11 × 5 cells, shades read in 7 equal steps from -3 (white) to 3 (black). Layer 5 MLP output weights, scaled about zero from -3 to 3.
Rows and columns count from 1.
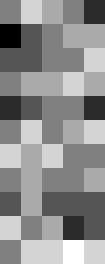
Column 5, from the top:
2 -1 -2 -1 2 -2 0 -1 1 1 -2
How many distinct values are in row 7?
3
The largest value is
3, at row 2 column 1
